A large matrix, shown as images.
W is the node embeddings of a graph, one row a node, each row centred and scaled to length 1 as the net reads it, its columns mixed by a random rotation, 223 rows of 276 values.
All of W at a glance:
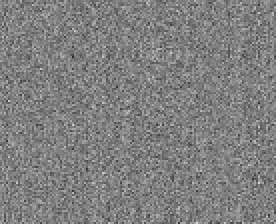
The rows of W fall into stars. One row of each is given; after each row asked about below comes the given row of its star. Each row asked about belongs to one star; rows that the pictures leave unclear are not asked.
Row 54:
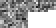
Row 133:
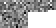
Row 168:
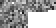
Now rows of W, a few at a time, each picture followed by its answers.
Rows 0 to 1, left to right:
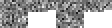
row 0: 168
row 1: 54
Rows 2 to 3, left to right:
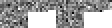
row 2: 168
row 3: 54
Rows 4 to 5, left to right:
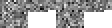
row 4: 54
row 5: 54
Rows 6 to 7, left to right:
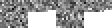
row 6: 168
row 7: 168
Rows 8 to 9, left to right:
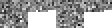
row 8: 133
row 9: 168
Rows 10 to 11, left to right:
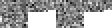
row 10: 168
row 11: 54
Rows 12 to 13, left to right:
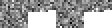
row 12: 133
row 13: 133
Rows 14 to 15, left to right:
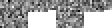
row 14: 133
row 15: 54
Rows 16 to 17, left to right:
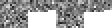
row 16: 54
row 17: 168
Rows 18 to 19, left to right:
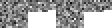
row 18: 54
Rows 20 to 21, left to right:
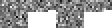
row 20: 133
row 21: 168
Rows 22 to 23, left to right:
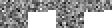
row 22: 133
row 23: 133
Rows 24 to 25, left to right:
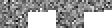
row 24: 133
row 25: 133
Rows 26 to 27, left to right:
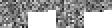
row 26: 168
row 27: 54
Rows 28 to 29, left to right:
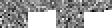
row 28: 168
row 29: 168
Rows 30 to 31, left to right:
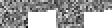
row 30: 168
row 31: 54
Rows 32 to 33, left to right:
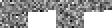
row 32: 168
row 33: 133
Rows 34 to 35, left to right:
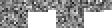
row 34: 54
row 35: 168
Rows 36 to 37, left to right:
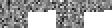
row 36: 133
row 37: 133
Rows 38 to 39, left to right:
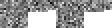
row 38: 133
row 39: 168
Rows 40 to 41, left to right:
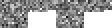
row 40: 133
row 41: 133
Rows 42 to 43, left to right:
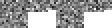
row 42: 168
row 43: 54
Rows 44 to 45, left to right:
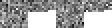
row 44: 54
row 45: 133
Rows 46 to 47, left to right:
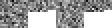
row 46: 54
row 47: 54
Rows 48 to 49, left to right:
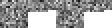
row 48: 133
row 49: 133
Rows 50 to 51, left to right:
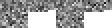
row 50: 54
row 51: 54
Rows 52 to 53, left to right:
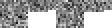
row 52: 54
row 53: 168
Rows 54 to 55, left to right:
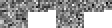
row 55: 54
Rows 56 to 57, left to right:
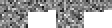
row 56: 54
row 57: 54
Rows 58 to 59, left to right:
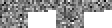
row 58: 54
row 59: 133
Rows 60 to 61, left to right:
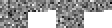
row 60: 133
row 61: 168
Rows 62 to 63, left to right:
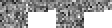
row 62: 54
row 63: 168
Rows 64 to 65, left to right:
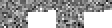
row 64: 133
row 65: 168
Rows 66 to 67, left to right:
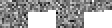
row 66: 168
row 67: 133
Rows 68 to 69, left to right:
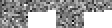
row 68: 54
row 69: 133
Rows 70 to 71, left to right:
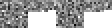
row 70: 133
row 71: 168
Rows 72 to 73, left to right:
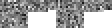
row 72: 54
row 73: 168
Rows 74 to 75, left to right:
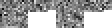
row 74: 54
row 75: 54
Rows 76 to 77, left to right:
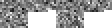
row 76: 168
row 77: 168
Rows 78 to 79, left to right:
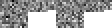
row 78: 168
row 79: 54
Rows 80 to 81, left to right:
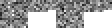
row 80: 54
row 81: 54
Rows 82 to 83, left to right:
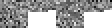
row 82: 133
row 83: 54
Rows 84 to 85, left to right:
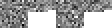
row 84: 168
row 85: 133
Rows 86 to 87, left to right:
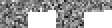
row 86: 133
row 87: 133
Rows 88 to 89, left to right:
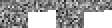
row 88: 168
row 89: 133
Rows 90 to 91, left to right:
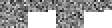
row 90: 54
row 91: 54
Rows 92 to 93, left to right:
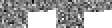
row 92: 54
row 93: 168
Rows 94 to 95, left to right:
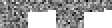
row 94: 133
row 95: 54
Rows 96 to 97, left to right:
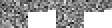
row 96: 54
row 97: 54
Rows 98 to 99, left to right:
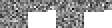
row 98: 54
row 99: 133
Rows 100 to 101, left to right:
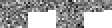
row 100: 168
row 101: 168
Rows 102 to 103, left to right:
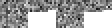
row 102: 54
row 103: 54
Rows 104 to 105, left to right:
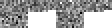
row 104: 168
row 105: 133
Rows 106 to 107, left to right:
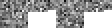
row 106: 133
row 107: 133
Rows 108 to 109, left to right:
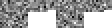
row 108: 133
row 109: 54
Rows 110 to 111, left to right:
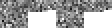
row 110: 168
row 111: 168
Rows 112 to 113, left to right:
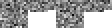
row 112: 168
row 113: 54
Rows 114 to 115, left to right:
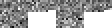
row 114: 168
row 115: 54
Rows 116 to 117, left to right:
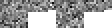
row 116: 133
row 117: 54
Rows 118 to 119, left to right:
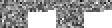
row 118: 54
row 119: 168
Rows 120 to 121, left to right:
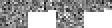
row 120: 133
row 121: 54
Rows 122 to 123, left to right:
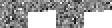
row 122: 168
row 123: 133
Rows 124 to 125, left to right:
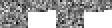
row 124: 168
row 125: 168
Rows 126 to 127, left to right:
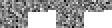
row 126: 133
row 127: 133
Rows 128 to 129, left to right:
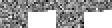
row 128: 168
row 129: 133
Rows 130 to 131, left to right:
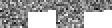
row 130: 168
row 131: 54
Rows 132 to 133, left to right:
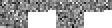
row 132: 133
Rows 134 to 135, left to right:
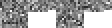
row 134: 168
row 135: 168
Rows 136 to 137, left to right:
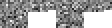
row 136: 133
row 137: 168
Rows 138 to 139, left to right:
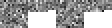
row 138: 168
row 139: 133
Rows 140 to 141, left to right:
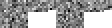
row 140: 168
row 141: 168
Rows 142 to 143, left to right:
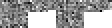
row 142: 168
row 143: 54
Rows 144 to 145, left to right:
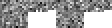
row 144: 133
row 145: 133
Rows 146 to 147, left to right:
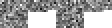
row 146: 54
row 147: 168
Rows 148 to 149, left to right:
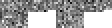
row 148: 54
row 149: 54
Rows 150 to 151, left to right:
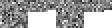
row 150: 168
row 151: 133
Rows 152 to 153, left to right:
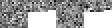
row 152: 133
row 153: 168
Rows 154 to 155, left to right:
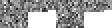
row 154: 133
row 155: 168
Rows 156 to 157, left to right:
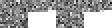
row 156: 168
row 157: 168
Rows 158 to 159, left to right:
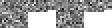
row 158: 54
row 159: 54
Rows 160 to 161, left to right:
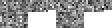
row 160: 133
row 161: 133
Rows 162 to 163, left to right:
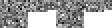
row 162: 133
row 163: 168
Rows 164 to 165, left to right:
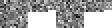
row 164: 133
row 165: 54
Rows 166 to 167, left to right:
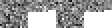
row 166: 168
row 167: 168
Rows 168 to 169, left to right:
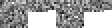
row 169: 133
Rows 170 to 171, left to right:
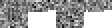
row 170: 168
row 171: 133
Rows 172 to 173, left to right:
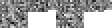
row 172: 54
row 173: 54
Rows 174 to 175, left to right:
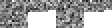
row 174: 133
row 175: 54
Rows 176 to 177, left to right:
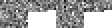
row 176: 133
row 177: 133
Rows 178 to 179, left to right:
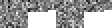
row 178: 133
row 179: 54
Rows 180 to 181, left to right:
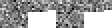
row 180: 168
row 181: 133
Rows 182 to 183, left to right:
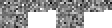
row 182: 133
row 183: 168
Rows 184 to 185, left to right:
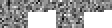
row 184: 133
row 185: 54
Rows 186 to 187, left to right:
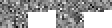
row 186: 133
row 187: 54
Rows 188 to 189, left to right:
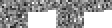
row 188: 168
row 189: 168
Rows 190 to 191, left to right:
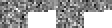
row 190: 54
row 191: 54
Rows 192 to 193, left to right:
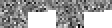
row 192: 168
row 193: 168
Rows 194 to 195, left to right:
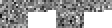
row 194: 54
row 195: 133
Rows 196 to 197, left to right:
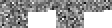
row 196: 168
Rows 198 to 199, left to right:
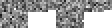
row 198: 54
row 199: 133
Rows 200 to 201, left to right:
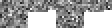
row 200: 54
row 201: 133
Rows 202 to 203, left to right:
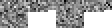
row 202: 54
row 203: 133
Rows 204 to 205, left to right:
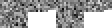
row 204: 168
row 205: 54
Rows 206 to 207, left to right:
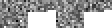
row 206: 133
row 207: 54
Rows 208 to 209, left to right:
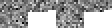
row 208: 133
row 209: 54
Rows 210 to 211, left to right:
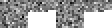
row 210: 133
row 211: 54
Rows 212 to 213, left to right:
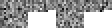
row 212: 133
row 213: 54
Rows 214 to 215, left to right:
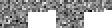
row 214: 133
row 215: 133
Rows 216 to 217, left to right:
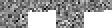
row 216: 133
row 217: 133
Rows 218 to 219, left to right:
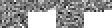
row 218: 54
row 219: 133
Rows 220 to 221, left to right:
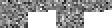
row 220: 133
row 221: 133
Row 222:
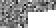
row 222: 168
